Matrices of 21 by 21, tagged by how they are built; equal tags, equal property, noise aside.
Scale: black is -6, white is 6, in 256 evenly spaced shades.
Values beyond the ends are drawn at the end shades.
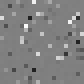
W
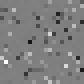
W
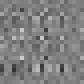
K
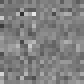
K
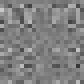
K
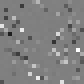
W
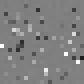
W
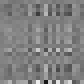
K
